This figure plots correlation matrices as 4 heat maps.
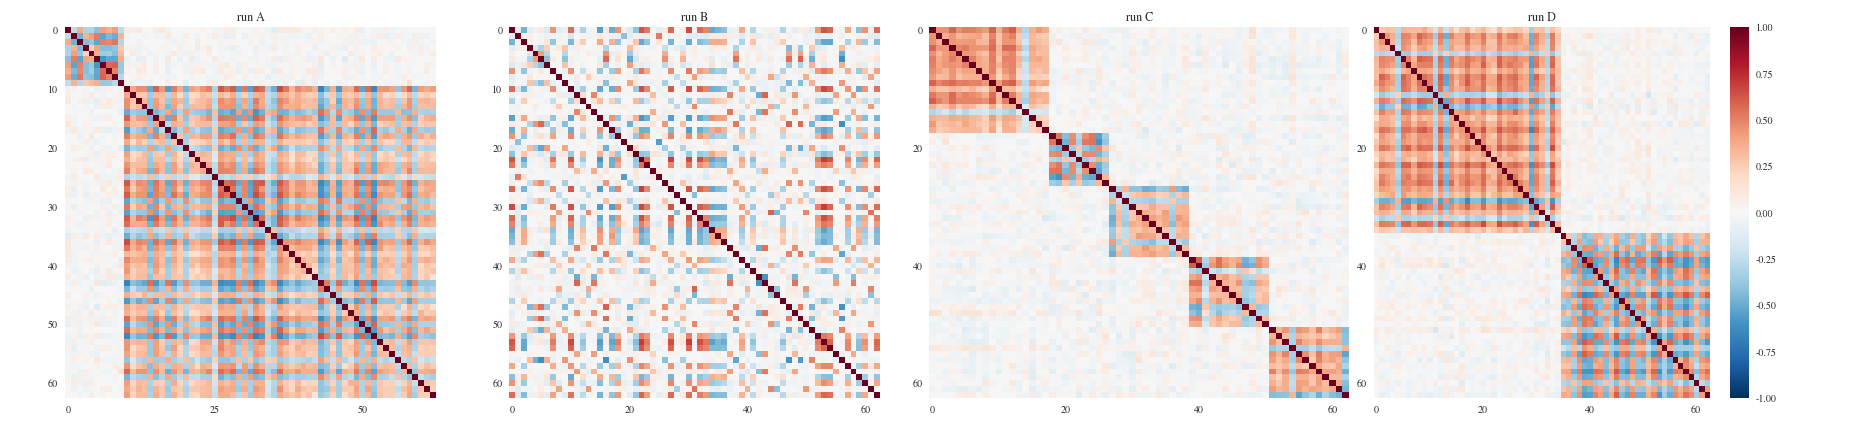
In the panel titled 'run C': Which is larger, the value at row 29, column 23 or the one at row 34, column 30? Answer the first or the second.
the second
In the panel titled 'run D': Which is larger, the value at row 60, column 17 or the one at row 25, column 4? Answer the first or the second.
the first
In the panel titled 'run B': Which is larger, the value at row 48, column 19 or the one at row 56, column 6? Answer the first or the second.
the second
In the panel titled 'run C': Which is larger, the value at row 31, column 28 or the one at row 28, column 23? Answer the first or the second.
the first
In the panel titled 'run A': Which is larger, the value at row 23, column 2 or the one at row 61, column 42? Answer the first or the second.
the second
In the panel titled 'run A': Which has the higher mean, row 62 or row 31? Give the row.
62
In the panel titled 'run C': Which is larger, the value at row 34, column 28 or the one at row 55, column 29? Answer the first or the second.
the first
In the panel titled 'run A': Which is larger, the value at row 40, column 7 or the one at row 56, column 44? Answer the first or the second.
the second
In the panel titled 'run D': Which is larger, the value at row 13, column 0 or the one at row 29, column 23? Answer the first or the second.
the first
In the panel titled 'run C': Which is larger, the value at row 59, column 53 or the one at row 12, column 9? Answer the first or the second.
the second
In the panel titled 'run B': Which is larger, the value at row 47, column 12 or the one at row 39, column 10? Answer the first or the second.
the second
